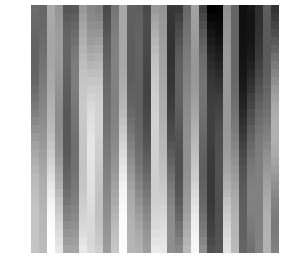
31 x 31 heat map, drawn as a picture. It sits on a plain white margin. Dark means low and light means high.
Streaks run downward. Overall the values sit about 50% of the way up the scale. Upright stripes repeat 7 times across the table. Values rise toward the bottom left. The top right is the ninth with the lowest average. The bottom left is the ninth with the highest average.
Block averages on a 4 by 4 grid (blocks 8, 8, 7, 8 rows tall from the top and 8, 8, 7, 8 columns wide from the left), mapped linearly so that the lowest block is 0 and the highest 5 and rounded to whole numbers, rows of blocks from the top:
3 2 1 0 | 3 3 2 1 | 4 4 2 2 | 5 5 3 3
